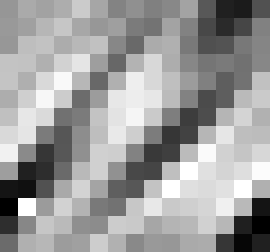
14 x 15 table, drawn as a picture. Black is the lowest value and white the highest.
One lone cell stands out, far higher than its neighbours. On average the colour sits 60% of the way up the scale. Neither half mirrors the other. No overall slope runs across the table. The grain runs diagonally up to the right.
